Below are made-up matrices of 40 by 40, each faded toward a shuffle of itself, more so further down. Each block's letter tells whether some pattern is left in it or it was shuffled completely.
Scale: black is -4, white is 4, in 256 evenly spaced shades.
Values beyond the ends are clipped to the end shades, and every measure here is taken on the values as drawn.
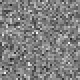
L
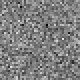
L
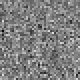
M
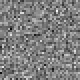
L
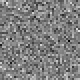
L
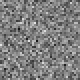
M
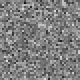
L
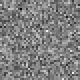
L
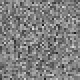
M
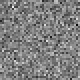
M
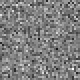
M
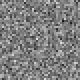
L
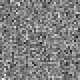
L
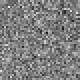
L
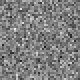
L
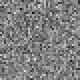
L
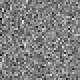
M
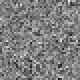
M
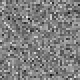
L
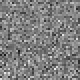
M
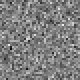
L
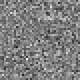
M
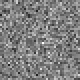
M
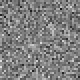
L
